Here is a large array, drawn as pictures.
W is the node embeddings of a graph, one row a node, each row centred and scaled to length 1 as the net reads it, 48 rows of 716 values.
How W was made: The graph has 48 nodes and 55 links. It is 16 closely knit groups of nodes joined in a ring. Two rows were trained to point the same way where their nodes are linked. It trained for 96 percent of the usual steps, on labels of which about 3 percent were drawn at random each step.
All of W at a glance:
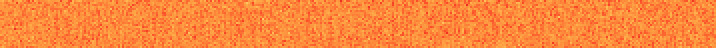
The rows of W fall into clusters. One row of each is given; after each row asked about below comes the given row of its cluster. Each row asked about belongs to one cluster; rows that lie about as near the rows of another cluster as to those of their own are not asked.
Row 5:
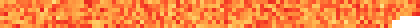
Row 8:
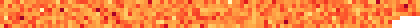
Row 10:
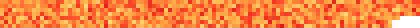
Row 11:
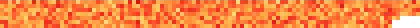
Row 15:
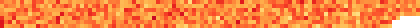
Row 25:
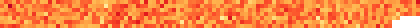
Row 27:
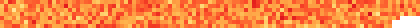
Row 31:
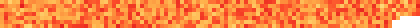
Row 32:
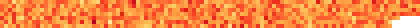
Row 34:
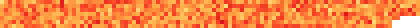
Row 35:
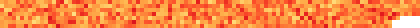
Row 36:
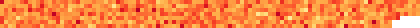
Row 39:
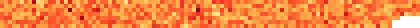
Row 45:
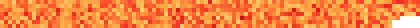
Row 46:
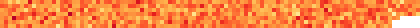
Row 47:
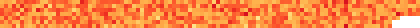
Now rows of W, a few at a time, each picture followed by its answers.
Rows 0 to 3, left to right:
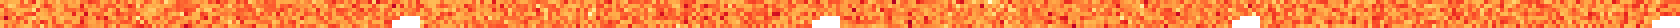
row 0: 31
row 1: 31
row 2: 8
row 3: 25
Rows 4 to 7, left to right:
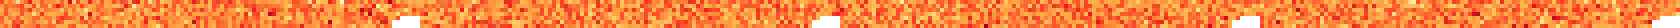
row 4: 34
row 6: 45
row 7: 15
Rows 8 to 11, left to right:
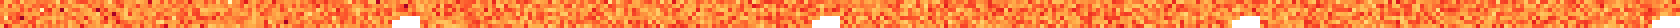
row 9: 46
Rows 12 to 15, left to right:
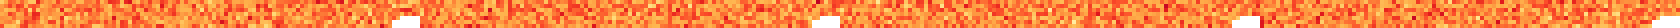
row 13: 10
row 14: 10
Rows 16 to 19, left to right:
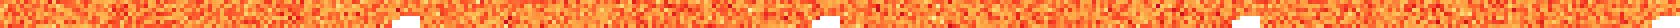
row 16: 25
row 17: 34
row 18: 32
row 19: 47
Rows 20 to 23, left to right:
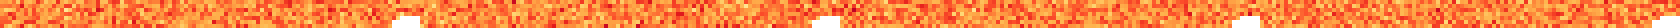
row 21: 35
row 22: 47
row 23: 39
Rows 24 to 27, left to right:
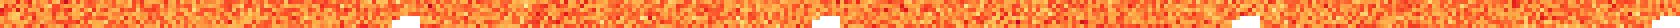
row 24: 5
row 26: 36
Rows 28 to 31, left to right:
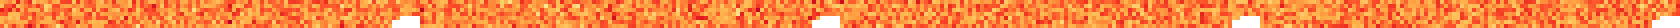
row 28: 5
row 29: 32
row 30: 27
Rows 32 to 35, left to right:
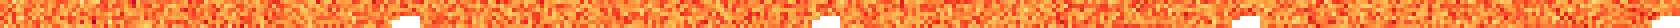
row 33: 8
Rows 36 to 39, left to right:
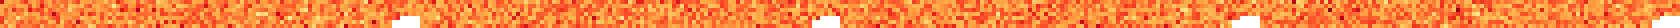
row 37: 27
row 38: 36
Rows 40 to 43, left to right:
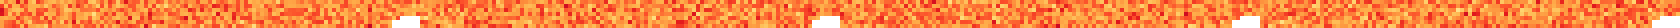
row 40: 45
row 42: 39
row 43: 46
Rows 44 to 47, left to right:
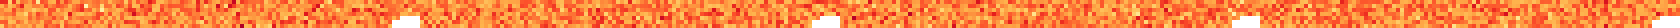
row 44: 11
